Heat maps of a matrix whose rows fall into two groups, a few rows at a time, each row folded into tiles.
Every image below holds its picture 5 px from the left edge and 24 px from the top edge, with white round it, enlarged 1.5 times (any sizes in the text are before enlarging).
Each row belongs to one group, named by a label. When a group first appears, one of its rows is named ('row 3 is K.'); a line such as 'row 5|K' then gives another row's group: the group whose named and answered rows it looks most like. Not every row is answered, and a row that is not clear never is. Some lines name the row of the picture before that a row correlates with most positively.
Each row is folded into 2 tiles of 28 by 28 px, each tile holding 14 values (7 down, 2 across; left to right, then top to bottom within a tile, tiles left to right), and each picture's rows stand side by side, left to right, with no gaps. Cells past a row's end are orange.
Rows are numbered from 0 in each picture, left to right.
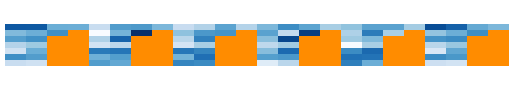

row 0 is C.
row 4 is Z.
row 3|C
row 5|C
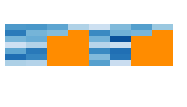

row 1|Z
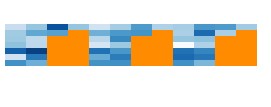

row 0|Z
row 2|Z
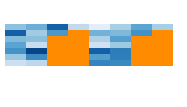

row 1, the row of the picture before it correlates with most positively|1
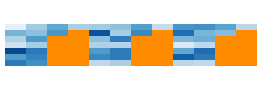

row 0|Z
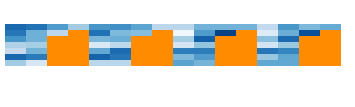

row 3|Z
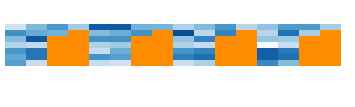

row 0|Z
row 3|Z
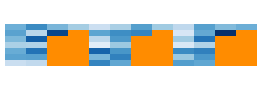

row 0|C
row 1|Z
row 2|Z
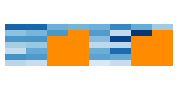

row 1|C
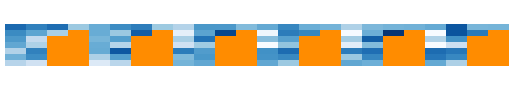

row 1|C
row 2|Z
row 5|Z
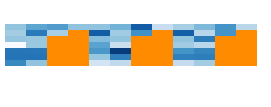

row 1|C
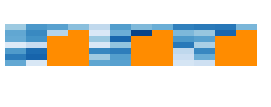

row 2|C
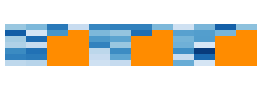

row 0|C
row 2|Z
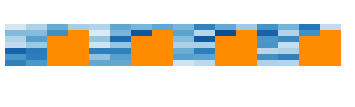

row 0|Z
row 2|C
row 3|C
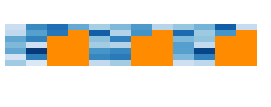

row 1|C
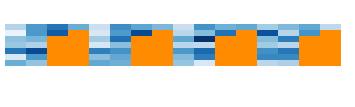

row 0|Z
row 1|Z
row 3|C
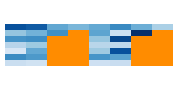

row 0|C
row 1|C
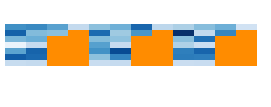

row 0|C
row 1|C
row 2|C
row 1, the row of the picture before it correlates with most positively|1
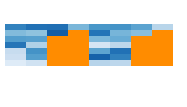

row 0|C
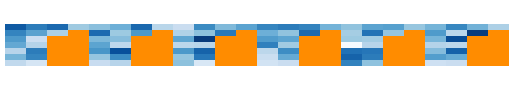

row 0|C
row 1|C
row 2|Z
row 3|C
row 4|Z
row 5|C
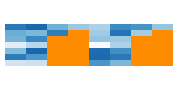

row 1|Z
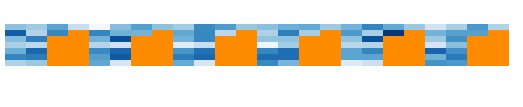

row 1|Z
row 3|Z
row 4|C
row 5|Z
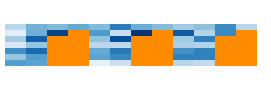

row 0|Z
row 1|C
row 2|C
